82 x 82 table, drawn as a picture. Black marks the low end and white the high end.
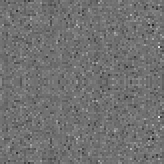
Mirror symmetry: top to bottom. Slope: none. Odd rows or columns: none. Histogram: heavy tails on both sides. Seam: none. Grain: fine. Stripes: none.
